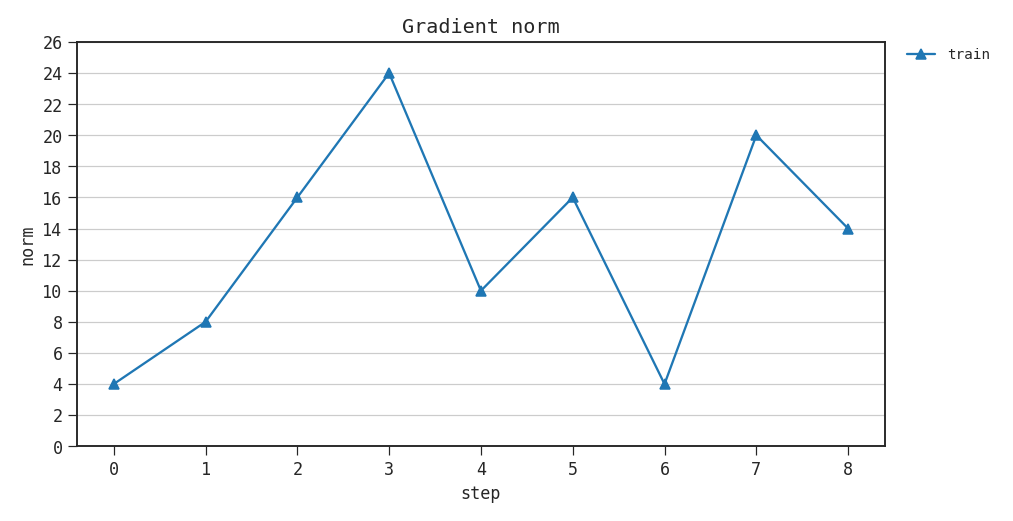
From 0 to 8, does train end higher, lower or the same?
higher
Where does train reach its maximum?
3
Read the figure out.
Title: Gradient norm
x-axis: step, ticks 0 1 2 3 4 5 6 7 8
y-axis: norm, ticks 0 2 4 6 8 10 12 14 16 18 20 22 24 26
Legend: train
Values:
train: 4 8 16 24 10 16 4 20 14
